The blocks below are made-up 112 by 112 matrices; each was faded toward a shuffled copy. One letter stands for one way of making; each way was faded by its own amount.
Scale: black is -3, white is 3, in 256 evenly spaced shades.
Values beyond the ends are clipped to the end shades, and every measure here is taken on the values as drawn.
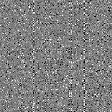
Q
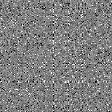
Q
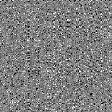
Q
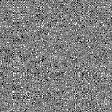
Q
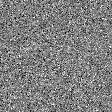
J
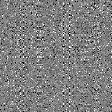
Q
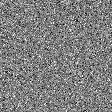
J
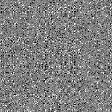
Q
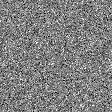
J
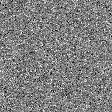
J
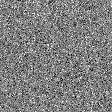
J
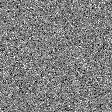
J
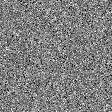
J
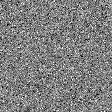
J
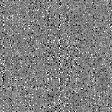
Q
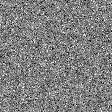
J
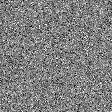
J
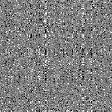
Q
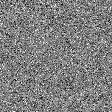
J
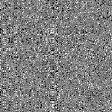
Q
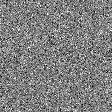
J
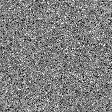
J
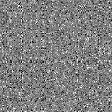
Q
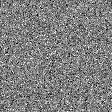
J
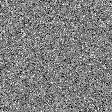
J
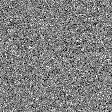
J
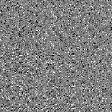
Q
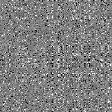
Q
